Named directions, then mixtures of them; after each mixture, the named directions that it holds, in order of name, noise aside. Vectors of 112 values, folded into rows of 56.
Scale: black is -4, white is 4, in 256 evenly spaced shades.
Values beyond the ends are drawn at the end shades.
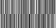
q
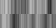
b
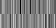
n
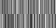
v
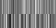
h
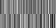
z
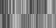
b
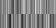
h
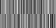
z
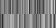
b, q, v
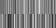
h, v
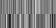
h, v, z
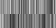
b, q, v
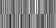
h, q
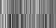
b, h, n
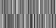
v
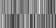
b, v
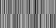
q, z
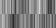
b, v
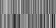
b, n, z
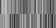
b, n, z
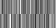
h, n
